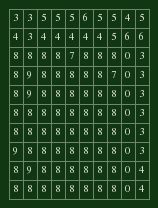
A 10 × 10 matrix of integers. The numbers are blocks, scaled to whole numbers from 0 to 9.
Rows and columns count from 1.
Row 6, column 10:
3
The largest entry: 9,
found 4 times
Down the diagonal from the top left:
3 3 8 8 8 8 8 8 0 4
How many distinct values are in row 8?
4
